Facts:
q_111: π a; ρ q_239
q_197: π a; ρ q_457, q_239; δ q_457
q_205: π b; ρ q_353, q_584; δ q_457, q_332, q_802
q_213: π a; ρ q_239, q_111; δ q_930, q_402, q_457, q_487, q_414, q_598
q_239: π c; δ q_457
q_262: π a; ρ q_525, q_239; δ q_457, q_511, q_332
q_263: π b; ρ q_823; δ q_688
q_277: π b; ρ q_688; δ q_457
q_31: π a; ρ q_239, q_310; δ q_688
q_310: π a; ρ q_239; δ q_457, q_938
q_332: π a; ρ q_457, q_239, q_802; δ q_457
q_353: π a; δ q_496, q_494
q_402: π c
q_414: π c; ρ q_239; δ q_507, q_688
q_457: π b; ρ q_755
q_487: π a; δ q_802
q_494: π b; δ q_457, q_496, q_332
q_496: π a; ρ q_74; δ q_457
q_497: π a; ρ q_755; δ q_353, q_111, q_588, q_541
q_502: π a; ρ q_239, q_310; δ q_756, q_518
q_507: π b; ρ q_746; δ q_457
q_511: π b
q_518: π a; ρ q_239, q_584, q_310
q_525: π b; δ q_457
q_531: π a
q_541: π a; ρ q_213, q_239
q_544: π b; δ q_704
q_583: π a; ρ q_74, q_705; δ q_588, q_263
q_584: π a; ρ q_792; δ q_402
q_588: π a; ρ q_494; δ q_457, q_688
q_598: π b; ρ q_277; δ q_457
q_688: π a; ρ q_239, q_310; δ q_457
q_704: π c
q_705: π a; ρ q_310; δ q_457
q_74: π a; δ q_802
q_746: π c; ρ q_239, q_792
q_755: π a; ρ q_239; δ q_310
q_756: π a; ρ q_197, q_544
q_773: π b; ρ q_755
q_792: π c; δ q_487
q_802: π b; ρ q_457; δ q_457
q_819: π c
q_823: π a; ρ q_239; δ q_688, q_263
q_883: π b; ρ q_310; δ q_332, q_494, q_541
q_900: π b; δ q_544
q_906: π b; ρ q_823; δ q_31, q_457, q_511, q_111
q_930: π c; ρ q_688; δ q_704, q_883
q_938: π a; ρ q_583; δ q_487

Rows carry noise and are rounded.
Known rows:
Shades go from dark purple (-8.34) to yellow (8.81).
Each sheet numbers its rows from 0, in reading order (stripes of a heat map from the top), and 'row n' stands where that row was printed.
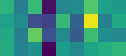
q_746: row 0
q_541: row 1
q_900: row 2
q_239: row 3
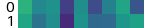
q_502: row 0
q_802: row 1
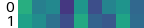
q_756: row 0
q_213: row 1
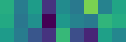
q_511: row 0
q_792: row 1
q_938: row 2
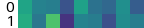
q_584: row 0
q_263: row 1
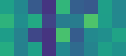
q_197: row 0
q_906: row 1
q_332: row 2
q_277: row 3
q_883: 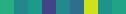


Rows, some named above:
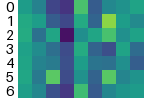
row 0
q_332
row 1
q_497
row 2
q_402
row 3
q_213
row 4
q_584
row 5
q_544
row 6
q_496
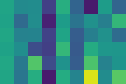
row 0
q_823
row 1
q_457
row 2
q_531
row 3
q_353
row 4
q_544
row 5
q_704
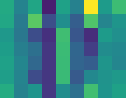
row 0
q_930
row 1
q_544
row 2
q_487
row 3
q_688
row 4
q_588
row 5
q_496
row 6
q_494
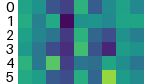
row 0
q_262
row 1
q_414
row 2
q_31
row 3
q_487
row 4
q_773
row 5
q_497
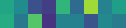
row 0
q_111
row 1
q_263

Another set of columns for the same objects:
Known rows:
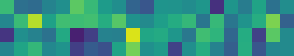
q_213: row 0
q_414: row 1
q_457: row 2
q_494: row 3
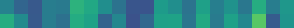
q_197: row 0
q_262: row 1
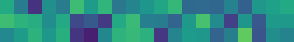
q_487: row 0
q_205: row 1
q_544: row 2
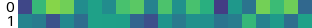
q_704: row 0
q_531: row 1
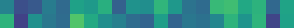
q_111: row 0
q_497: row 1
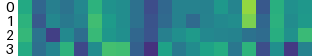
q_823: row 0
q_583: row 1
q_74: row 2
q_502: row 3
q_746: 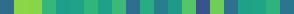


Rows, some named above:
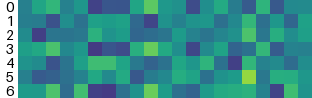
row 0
q_494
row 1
q_531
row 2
q_588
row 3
q_883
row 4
q_584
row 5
q_688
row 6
q_263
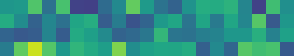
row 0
q_263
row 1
q_262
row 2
q_496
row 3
q_930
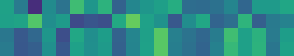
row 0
q_487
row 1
q_883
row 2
q_541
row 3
q_541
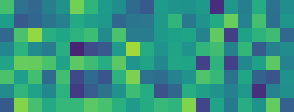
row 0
q_213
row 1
q_31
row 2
q_239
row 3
q_511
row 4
q_792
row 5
q_906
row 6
q_773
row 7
q_402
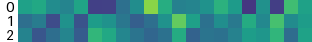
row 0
q_802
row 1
q_332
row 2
q_353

